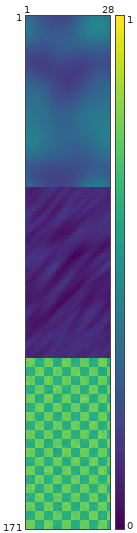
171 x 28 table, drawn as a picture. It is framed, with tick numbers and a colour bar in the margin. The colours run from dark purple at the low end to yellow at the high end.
It is made of 3 by 1 panels. Panel 1,1: low, smooth. Panel 2,1: very low, slanting up to the right, faint in contrast. Panel 3,1: high, checkered.
